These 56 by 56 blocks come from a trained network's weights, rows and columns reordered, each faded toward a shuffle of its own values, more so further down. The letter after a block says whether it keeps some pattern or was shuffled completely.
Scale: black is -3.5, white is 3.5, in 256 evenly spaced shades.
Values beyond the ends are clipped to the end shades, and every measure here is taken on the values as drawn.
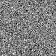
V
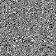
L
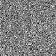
L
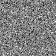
V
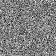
V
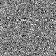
L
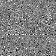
L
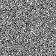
V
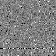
L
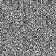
L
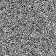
V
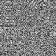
L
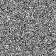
V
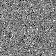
V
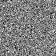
V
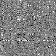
L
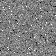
V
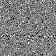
L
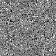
L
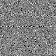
L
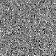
L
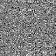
L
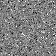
V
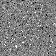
V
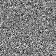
V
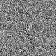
L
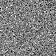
V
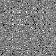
L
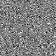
L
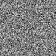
L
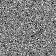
V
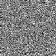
L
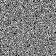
V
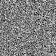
V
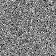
V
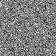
V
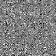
L
